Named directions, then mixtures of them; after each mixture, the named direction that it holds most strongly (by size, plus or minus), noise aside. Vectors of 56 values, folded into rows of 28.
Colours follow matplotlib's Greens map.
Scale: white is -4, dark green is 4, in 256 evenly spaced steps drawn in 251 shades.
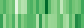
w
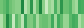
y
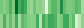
w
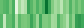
w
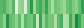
w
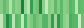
y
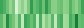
w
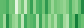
w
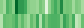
w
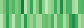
y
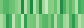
y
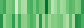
w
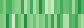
y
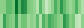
w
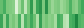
w
